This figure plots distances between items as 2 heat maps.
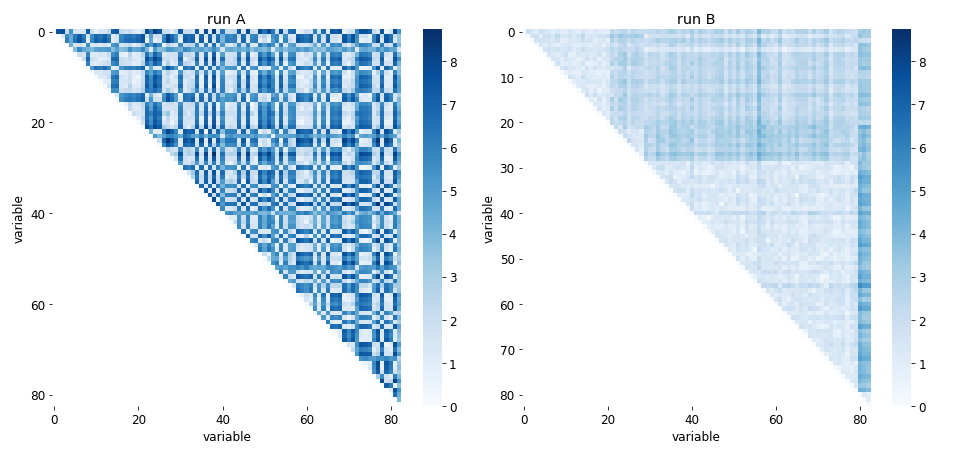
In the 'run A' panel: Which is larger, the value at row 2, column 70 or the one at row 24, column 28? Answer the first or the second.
the second
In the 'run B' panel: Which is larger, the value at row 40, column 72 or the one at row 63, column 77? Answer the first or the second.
the first
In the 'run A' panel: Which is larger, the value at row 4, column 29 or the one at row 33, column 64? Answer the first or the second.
the second
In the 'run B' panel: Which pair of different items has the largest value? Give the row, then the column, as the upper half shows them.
56, 80
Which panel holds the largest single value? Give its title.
run A
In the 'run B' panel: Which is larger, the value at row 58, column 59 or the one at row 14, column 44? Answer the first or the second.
the second
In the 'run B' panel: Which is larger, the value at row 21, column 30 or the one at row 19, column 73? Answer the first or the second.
the first
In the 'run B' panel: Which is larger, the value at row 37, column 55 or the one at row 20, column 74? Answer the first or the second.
the second
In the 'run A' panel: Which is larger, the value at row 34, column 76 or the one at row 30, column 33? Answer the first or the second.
the second
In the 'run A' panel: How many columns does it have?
83
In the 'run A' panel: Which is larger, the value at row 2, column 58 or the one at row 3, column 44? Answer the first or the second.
the first
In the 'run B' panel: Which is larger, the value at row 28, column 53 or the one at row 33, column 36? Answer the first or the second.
the first
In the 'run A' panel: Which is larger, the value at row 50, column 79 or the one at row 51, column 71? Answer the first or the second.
the second
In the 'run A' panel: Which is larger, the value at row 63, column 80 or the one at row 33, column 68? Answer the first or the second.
the second
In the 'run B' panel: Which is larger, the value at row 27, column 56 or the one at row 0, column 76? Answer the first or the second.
the first
